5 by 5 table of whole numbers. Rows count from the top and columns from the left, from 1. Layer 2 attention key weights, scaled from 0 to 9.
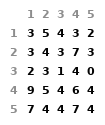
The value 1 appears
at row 3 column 3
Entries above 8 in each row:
0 0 0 1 0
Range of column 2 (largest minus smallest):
2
